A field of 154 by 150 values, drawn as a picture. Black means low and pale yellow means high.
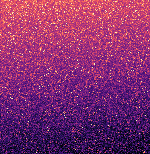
Average level on the scale: 40%. Odd rows or columns: none. Stripes: none. Slope: up to the top.
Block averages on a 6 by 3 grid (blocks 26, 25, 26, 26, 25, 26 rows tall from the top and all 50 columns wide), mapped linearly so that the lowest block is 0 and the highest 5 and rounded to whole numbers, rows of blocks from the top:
5 5 5 / 4 4 4 / 3 3 3 / 2 2 2 / 1 1 1 / 0 0 0
